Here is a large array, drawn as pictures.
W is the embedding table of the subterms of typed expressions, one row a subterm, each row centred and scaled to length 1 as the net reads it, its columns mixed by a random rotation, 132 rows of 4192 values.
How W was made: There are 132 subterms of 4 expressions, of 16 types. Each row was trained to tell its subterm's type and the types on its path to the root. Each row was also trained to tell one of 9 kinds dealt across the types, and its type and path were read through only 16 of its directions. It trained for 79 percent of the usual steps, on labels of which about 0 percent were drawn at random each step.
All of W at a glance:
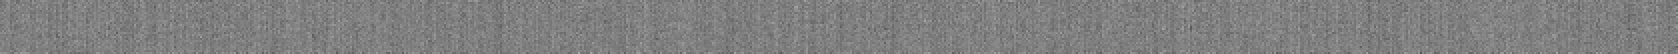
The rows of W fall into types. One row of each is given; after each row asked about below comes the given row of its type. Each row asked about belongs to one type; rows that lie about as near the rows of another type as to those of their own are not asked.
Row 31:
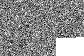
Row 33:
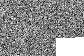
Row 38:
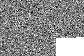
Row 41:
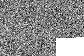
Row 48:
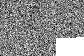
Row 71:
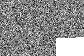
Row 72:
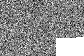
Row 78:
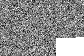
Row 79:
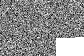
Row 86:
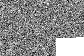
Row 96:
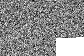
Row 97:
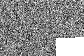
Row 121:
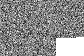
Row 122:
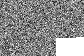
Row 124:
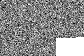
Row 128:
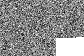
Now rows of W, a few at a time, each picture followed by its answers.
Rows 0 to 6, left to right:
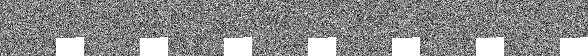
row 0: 122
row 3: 48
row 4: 41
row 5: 97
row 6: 72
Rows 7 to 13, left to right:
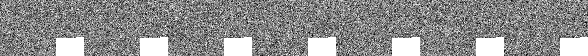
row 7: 31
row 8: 124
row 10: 121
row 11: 97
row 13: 121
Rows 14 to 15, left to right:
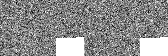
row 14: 124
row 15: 122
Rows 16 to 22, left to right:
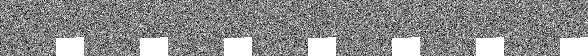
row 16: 78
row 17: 79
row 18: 78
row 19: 122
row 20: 97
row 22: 124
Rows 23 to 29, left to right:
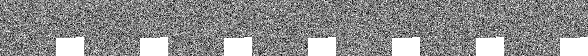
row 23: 31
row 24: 97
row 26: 122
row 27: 124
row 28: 78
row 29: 72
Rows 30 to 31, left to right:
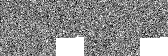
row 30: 41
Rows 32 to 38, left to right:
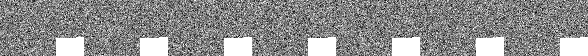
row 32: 128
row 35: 128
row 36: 31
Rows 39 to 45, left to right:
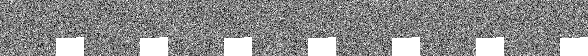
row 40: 33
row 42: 122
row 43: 31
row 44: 128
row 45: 71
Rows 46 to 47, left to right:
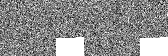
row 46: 96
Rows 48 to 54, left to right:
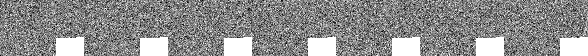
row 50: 128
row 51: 97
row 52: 78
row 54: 71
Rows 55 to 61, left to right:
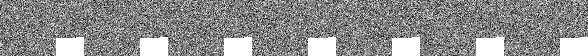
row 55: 72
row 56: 33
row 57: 72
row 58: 97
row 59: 31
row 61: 79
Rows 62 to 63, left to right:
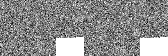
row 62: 72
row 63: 78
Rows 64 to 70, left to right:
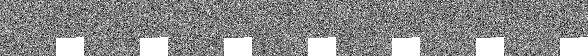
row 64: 31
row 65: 78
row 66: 41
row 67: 38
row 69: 41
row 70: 41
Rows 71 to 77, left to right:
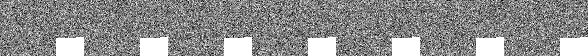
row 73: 72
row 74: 33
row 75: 72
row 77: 41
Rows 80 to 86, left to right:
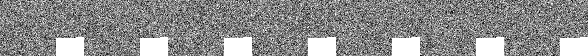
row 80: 31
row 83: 71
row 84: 96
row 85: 124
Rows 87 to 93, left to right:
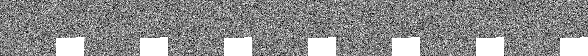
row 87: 38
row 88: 41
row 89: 78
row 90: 124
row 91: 79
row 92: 128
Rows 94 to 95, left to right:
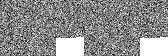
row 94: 78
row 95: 124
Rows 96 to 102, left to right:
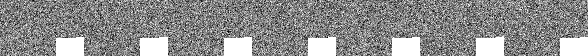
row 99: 124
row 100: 122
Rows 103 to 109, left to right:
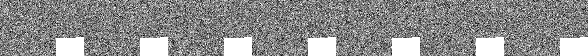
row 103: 33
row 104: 97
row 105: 128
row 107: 79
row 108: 71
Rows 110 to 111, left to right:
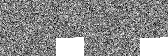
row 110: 79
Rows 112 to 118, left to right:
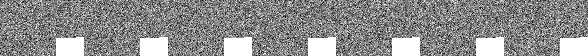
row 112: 31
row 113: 33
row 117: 71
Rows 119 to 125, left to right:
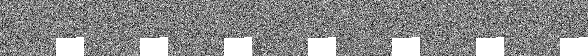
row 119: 97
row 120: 41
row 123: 128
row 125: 33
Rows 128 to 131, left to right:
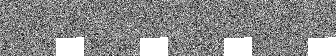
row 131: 128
